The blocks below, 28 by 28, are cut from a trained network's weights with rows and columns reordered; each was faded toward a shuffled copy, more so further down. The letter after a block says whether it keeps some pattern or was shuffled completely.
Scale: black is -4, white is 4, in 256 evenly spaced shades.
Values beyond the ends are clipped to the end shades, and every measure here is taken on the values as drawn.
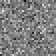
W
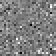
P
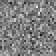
P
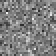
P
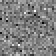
W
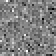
W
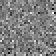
P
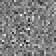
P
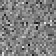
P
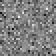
W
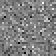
W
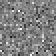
W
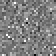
W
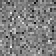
W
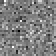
P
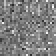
P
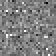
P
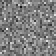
W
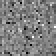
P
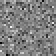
W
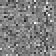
P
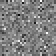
P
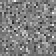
W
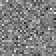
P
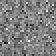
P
